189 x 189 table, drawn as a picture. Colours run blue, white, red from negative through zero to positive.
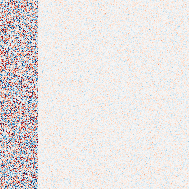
Histogram: heavy tails on both sides. Seam: vertical, 20% of the way across, the right part calmer. Stripes: none. Mirror symmetry: none. Slope: none.
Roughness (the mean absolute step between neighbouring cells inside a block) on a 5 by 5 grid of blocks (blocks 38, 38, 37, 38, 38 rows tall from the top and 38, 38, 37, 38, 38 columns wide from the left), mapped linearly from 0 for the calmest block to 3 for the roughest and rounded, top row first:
3 0 0 0 0 / 3 0 0 0 0 / 3 0 0 0 0 / 3 0 0 0 0 / 3 0 0 0 0
